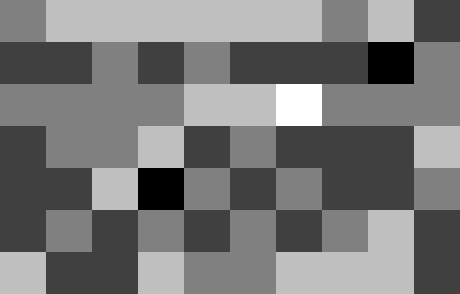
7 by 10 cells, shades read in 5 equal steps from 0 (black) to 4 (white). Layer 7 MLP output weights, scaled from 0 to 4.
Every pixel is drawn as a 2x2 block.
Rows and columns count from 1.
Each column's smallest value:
1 1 1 0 1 1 1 1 0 1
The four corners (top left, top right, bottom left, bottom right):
2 1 3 1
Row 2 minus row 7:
-2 0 1 -2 0 -1 -2 -2 -3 1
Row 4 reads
1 2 2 3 1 2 1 1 1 3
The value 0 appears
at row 2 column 9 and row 5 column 4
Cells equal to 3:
18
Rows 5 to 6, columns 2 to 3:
1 3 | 2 1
